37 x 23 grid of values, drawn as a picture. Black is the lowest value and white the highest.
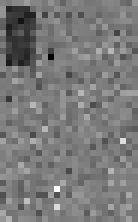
In the top left lies a patch that is lower than the rest. On average the colour sits 50% of the way up the scale. There are no regular stripes. The halves do not mirror each other. The top left is the ninth with the lowest average.
